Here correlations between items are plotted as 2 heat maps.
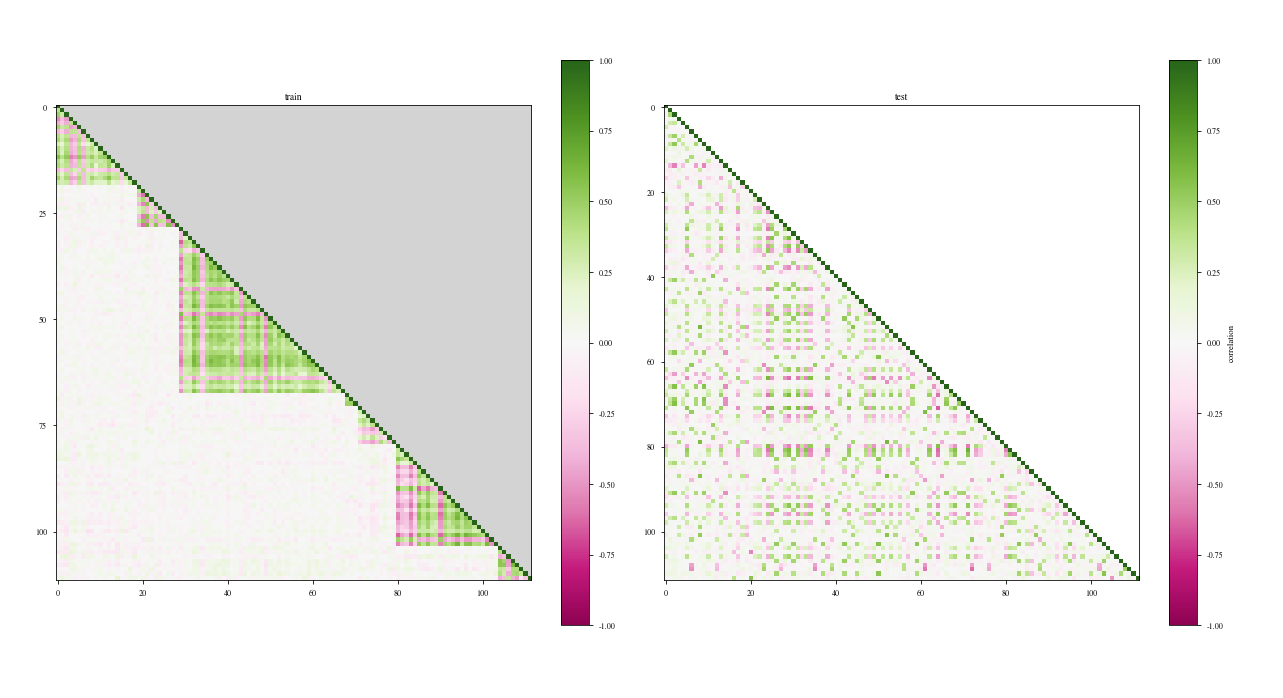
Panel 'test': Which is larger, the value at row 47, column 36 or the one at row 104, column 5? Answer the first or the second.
the second
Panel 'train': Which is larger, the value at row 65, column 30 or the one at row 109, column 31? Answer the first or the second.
the first
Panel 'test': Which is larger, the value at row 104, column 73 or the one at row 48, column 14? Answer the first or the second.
the second
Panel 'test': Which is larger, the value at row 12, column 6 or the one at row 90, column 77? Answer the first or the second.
the first
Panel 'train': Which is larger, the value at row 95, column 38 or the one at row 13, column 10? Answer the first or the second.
the second
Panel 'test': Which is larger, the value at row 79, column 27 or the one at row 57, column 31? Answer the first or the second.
the first
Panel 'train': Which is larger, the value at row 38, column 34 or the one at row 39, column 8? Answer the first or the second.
the second
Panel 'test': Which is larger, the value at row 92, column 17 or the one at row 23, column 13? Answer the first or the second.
the first
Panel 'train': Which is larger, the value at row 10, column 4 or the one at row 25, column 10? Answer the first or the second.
the second
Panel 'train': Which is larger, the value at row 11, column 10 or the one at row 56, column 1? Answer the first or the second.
the first
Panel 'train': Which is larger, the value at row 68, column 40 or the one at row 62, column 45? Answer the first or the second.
the second
